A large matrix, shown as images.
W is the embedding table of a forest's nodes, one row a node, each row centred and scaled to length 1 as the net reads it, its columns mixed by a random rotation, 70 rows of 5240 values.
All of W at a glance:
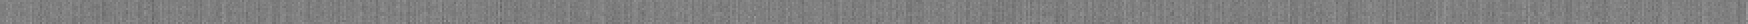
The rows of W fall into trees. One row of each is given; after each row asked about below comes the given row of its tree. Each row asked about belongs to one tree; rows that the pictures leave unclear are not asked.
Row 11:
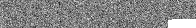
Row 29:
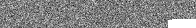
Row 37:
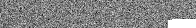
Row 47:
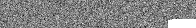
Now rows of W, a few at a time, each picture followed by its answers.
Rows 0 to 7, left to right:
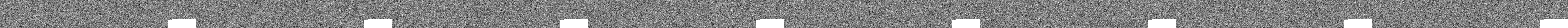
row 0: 29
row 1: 47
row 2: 29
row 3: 47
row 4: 29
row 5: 11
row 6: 29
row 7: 47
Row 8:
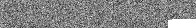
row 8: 11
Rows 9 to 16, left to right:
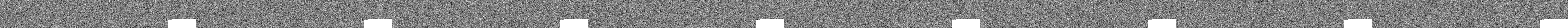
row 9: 47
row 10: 47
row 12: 37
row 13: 47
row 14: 11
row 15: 29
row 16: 47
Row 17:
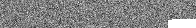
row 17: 11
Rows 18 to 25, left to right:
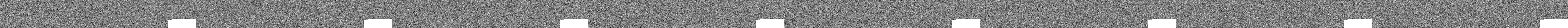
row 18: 29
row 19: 47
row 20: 47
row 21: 37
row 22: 37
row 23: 29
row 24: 29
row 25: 11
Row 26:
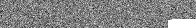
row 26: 37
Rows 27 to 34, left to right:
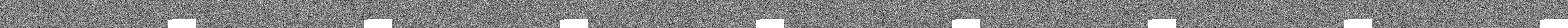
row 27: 29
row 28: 11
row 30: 47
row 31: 11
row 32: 29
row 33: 29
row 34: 37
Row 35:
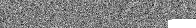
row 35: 47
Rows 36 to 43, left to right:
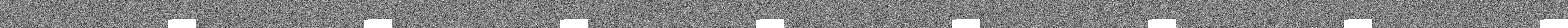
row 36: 47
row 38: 47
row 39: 47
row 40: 11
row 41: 47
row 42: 11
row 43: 47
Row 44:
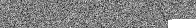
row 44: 47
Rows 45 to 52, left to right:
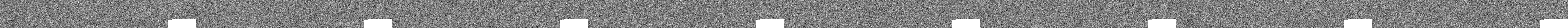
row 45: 11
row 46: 47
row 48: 29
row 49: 29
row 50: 47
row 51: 11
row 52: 29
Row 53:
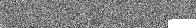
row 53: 11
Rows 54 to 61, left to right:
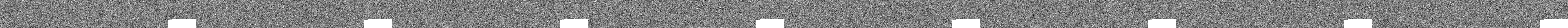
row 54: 11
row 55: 29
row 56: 47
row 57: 37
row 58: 29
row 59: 47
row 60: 29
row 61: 11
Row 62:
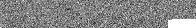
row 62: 11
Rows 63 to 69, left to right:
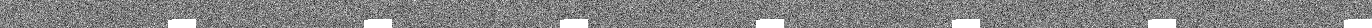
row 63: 29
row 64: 11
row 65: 11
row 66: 37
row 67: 29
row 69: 29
